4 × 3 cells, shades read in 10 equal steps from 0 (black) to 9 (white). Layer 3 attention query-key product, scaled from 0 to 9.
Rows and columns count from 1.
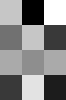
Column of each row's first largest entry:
3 2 1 2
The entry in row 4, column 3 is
1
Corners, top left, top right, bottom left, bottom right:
7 9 2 1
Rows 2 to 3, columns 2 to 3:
7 2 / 5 6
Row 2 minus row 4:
2 -1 1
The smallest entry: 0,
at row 1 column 2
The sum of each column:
19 20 18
